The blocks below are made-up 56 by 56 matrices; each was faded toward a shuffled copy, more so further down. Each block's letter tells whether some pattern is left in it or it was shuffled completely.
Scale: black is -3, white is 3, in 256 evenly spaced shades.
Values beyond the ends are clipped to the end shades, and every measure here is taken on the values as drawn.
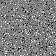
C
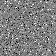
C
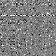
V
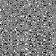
V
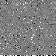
V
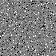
C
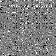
V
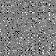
V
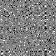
V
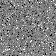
C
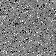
C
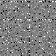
V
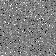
C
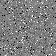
C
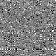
V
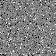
C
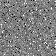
C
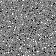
C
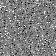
C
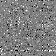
V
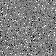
C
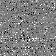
V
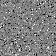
C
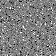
C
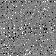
V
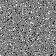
C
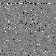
V
